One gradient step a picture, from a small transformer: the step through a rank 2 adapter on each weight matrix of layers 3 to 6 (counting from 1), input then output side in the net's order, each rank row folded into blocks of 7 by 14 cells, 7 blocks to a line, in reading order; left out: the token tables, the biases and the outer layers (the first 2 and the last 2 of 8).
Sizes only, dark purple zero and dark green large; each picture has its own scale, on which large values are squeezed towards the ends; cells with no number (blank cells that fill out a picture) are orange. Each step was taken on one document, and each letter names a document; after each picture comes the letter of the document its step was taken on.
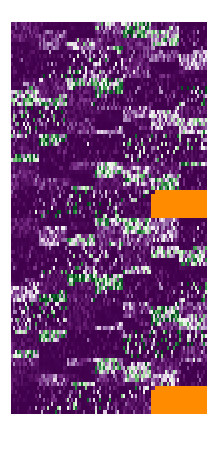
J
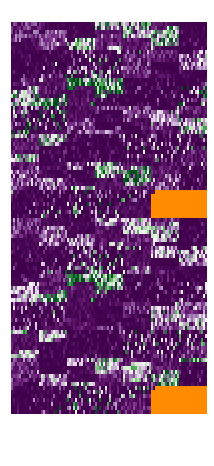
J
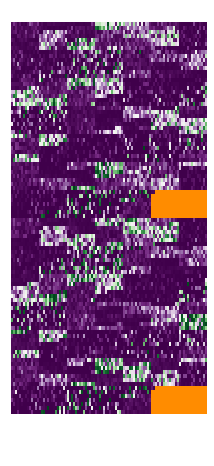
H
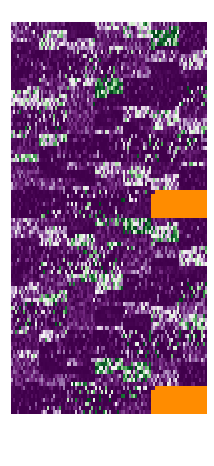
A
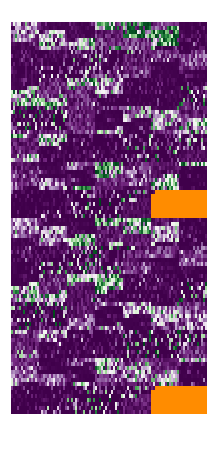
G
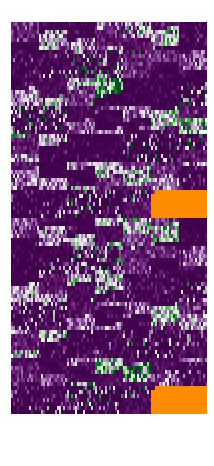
H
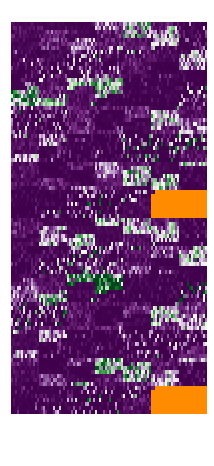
A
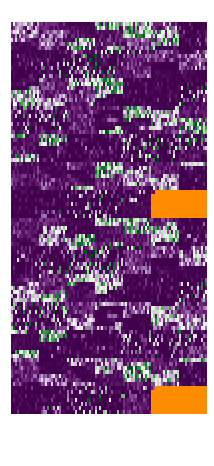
A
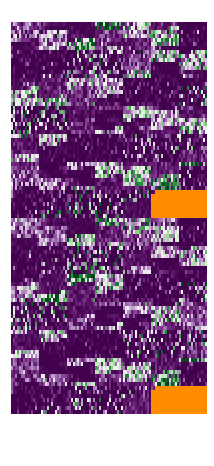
J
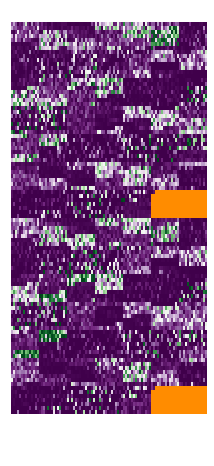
A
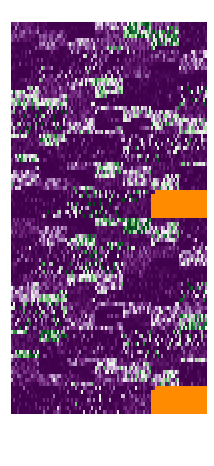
G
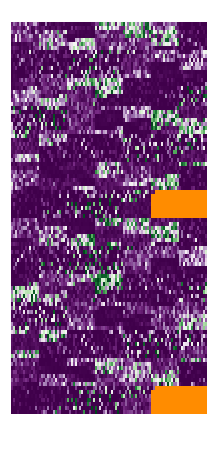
G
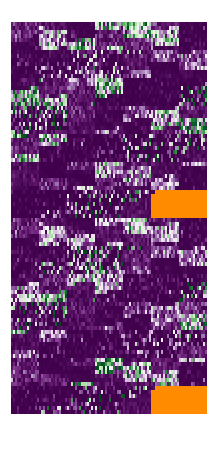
G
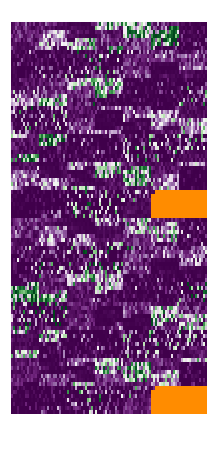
G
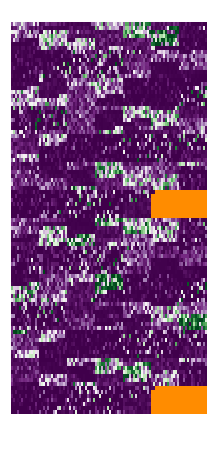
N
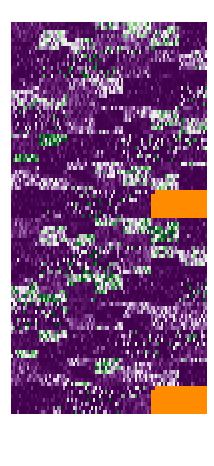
A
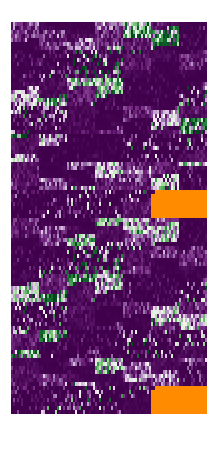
H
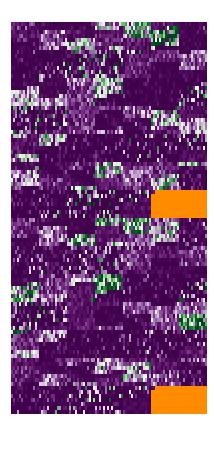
N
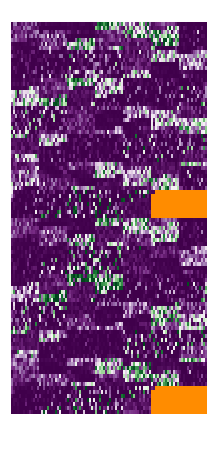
J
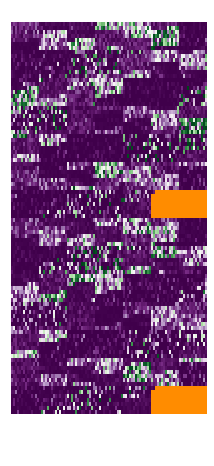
H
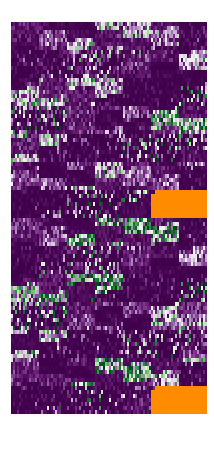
A
